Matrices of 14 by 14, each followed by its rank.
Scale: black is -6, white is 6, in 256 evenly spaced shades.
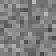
full rank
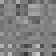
two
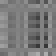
one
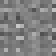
three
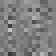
three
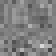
three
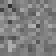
three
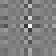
one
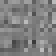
three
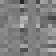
two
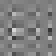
one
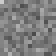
full rank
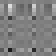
one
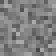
full rank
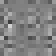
two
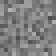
full rank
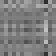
two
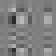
one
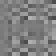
two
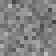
full rank
